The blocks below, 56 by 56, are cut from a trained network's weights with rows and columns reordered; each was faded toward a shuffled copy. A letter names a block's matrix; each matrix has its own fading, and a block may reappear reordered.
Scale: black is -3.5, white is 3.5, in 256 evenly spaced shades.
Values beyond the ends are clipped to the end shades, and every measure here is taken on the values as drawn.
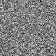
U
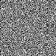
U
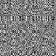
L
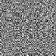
L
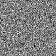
U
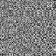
L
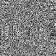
U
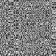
L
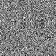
U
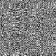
L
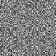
L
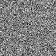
U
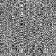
L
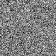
U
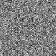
U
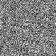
U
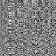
L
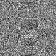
U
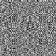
L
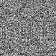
U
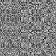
L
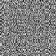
L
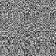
L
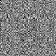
L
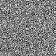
U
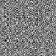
L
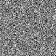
U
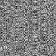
L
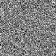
U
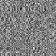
L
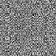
L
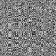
L
